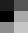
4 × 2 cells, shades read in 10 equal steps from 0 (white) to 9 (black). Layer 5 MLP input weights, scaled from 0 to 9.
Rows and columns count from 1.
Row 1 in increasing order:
6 8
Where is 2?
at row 3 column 2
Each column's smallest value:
0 0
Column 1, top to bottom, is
8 9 4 0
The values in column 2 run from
0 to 6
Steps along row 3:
down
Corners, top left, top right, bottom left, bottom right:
8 6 0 0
